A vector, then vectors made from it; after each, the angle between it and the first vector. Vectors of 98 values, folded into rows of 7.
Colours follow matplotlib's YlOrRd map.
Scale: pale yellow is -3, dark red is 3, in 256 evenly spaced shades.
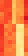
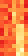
nearly parallel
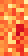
partly opposed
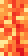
partly opposed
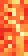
partly aligned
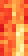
nearly parallel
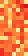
orthogonal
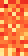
orthogonal
